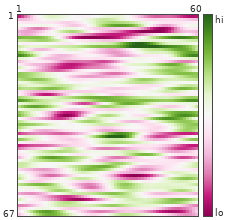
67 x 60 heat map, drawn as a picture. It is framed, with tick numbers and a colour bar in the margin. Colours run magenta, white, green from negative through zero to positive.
Streaks run across, left to right. The halves do not mirror each other. There is no overall slope. The values follow a bell shape. On average the colour sits 50% of the way up the scale.
